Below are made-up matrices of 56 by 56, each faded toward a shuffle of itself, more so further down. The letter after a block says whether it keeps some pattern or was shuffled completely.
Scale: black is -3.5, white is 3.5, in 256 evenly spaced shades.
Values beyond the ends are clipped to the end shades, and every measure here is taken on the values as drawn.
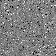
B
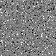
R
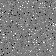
B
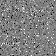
R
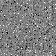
R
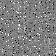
R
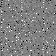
R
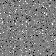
R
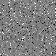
R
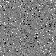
R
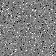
B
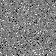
B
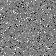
B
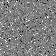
B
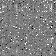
R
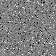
B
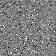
B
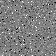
B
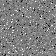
B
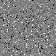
R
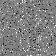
R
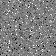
B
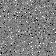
B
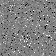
B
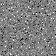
B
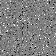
R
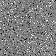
B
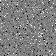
B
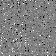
R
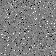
B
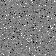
B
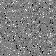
R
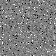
R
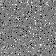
R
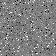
B
